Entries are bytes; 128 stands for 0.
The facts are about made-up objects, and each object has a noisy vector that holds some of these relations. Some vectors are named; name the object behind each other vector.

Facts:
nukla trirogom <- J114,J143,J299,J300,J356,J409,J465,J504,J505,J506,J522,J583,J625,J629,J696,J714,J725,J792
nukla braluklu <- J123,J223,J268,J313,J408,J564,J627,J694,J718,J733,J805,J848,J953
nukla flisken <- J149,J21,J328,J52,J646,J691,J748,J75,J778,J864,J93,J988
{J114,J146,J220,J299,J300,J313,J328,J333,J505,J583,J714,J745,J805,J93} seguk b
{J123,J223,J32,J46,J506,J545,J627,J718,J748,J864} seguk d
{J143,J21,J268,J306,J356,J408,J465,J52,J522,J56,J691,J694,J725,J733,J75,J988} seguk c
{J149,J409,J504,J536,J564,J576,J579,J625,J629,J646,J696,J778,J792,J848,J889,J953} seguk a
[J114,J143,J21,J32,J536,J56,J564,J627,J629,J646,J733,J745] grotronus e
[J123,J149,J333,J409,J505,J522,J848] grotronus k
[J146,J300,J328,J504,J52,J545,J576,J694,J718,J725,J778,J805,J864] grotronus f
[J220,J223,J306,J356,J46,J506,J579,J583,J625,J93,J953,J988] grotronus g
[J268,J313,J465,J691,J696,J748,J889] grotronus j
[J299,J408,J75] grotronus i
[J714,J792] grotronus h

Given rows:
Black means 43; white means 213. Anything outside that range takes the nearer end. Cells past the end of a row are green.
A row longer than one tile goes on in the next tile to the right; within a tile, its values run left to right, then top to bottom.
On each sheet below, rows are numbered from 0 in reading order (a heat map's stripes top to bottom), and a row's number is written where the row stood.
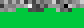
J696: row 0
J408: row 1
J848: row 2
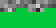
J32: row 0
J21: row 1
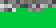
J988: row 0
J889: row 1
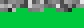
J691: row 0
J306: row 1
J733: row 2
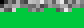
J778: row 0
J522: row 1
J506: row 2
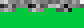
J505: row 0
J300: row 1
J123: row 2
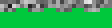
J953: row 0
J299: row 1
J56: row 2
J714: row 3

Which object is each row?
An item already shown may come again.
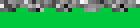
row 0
J733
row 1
J75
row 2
J123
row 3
J220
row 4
J123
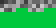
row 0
J646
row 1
J579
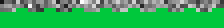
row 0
J864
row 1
J268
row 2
J718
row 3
J356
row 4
J792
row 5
J409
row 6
J725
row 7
J149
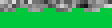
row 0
J465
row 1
J220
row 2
J748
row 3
J504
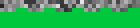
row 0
J629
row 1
J576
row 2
J694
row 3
J536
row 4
J56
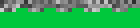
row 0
J149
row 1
J745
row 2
J333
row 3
J625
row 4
J146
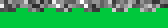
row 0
J408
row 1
J805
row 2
J223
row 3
J268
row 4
J149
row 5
J93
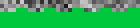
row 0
J625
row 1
J328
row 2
J564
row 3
J46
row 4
J536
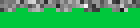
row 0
J545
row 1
J583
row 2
J629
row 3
J268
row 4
J52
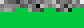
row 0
J220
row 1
J848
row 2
J627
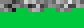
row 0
J313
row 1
J114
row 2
J143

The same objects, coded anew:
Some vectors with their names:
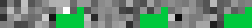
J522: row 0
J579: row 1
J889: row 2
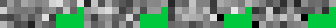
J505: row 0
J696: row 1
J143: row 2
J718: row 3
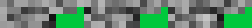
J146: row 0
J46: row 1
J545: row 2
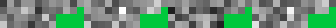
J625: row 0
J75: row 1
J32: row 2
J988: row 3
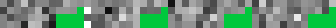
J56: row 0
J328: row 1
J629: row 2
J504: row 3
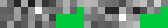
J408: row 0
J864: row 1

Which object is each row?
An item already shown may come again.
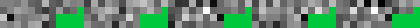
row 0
J889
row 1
J409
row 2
J733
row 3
J725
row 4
J268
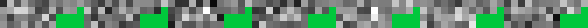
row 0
J696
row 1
J313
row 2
J733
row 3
J627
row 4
J52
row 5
J778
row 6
J465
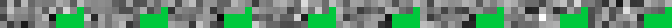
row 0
J725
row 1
J576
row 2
J306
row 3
J583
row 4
J146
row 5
J220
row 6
J864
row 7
J694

